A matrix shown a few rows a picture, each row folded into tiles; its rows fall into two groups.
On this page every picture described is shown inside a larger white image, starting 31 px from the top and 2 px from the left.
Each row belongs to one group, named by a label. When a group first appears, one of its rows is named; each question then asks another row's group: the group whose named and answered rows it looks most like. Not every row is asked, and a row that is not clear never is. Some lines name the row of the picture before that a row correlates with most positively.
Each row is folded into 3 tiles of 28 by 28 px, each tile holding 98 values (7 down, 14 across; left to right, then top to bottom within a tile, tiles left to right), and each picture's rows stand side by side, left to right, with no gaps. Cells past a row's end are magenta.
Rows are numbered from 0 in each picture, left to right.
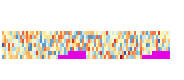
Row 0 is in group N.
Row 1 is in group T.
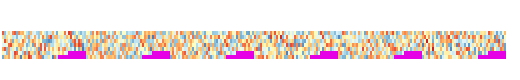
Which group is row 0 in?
N
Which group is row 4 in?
T
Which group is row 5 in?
N
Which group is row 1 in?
N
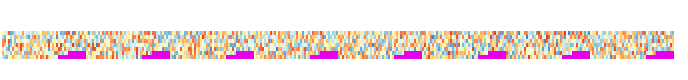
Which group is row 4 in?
N
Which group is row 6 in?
T
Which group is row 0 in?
T
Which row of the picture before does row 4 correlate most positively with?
1
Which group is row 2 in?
T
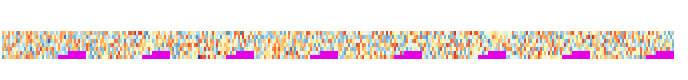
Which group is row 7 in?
N
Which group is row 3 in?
T
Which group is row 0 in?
N
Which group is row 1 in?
T
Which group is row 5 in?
T
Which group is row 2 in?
T
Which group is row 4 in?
T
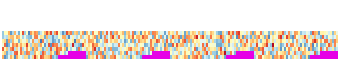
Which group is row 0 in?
T
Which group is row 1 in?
N
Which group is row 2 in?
N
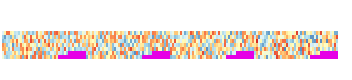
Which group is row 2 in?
T
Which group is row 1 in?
N
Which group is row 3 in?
T
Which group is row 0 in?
T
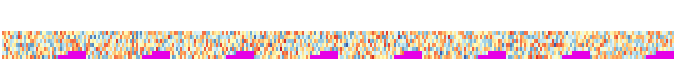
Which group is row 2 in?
T
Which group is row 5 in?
N
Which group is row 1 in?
T
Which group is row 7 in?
N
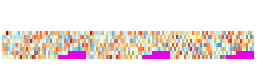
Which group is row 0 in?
T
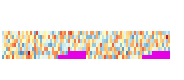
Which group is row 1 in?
T
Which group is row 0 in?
N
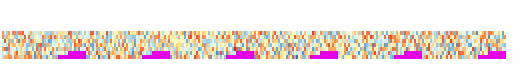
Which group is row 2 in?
N
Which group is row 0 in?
N
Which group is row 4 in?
N
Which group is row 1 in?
T
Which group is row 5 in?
N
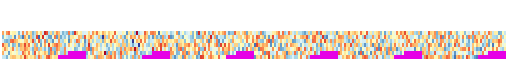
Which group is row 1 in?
N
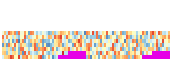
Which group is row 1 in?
T
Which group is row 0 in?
N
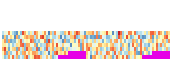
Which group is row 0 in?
T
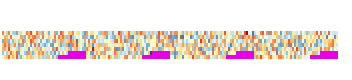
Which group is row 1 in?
T
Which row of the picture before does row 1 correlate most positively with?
1
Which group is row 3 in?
N
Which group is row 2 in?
T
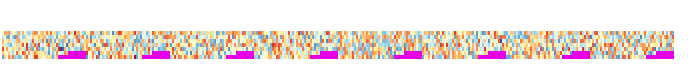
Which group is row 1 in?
T
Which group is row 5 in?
T
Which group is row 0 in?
T
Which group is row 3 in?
T
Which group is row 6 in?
T
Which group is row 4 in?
N
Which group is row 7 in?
T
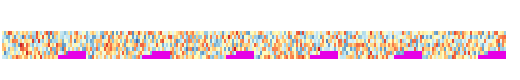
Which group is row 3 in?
T
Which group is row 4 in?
T
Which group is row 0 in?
T
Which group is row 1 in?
T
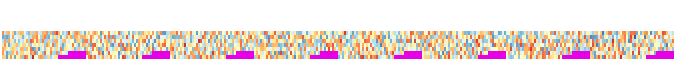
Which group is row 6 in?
T
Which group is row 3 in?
N
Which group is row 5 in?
N
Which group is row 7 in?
T
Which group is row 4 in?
T
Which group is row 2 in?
T
